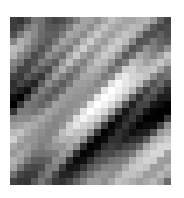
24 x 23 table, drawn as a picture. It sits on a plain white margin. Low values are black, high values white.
The ninth with the highest average is the centre. Neither half mirrors the other. On average the colour sits 50% of the way up the scale. Streaks slant up to the right.
